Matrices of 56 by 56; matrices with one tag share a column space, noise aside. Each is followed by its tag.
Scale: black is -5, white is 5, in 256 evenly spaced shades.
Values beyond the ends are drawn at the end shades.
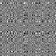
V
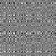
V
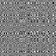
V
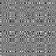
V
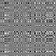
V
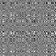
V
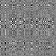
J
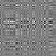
J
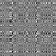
V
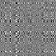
V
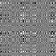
V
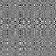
J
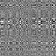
J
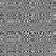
V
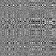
J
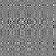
J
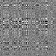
J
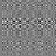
J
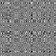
V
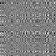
V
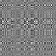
J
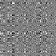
V
